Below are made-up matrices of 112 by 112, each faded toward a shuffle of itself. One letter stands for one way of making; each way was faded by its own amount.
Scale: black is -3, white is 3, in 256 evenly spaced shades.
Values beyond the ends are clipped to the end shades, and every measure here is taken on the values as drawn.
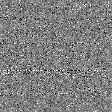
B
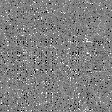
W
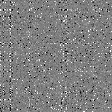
W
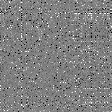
W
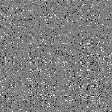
W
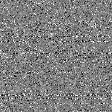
B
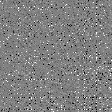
W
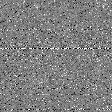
B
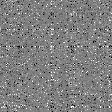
W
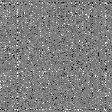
W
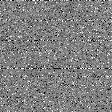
B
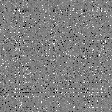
W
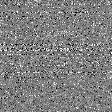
B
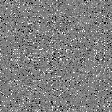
W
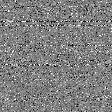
B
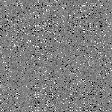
W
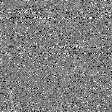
B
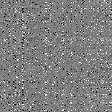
W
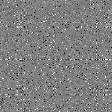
W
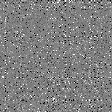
W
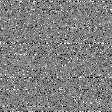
B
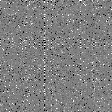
W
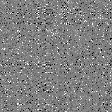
W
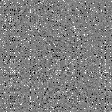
W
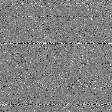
B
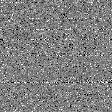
B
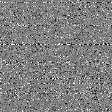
B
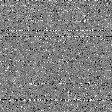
B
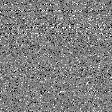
B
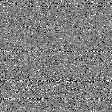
B
